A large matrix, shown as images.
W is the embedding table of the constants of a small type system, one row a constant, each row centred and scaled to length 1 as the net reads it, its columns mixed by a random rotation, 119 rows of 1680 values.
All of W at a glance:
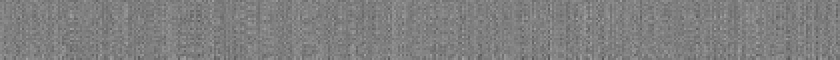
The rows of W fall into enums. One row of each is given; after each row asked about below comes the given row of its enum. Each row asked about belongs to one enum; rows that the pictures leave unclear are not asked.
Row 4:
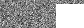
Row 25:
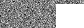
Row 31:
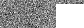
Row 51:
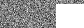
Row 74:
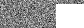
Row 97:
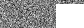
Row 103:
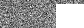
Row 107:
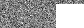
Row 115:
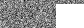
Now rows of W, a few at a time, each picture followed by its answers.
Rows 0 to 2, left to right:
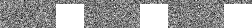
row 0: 115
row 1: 103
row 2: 103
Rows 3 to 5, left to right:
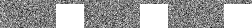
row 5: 74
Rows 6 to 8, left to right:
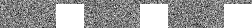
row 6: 74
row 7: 103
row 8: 31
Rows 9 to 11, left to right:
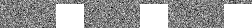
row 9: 74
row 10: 25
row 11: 97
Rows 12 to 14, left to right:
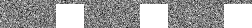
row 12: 97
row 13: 74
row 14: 107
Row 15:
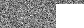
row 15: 107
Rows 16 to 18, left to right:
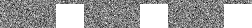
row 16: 97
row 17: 107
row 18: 25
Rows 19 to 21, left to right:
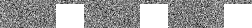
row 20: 97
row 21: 31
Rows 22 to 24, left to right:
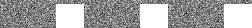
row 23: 74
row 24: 74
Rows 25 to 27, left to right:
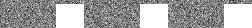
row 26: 107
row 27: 97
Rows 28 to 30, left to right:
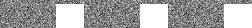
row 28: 25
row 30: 74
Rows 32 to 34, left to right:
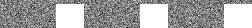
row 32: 74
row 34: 107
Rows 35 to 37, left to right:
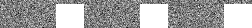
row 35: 74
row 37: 103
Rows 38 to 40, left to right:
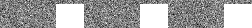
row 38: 107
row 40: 31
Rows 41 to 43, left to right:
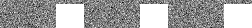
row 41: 31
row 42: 25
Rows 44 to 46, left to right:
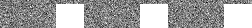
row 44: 103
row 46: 25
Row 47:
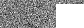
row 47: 31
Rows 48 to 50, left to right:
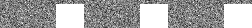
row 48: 107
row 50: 107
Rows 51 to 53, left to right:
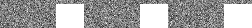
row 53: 4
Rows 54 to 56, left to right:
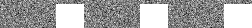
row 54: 74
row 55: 97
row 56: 74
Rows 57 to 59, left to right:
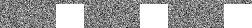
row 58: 74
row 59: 74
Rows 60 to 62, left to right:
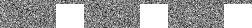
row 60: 97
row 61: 97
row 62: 107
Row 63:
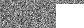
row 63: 4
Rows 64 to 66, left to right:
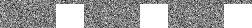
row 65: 107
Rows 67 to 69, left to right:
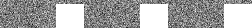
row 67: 31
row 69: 51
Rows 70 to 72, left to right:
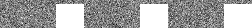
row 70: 107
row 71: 31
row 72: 4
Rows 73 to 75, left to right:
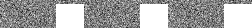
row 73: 97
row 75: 97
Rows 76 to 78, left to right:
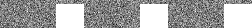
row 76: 51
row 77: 31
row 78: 51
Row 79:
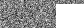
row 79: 115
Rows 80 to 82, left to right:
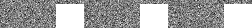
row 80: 25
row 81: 4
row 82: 103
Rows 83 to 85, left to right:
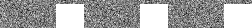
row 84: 97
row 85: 74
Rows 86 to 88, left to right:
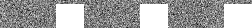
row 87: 74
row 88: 31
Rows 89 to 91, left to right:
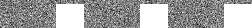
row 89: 103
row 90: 97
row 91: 31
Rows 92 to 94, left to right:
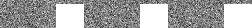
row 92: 31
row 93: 107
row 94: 107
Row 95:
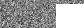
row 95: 4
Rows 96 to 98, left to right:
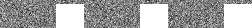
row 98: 4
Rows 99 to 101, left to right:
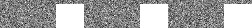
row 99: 107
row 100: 107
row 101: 4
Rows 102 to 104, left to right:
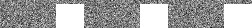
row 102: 4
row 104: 74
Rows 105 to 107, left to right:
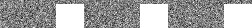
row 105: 115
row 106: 4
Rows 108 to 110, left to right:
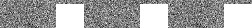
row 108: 31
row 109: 107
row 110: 31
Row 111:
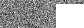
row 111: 31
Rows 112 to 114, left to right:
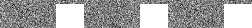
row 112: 97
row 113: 31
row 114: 97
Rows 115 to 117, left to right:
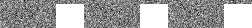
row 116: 97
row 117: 97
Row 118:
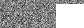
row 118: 4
